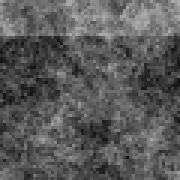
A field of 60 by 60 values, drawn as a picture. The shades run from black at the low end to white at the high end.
The histogram is bell-shaped. The field is mottled with small blotches. No regular stripes run through it. The top part is higher, up to a seam about 20% of the way down.
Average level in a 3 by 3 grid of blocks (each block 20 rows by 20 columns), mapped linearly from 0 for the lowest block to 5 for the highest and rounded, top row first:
2 5 5 | 0 3 1 | 2 1 3
